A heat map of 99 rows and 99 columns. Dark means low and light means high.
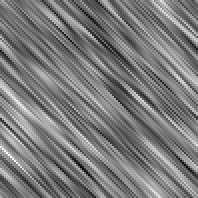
The top middle is the ninth with the lowest average. On average the colour sits 50% of the way up the scale. The grain runs diagonally down to the right. There is no overall slope.
